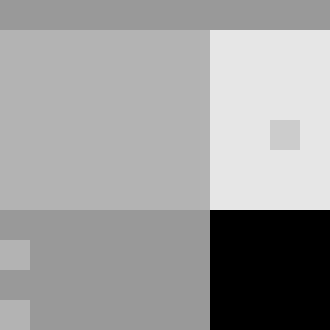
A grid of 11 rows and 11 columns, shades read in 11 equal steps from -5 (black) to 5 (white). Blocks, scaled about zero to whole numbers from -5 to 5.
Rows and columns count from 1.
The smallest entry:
-5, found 16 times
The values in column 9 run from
-5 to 4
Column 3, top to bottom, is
1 2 2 2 2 2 2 1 1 1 1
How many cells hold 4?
23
